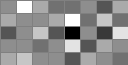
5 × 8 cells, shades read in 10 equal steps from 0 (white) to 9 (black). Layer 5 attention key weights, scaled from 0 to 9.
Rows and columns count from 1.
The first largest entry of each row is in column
7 6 5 6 5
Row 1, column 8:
3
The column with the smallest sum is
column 2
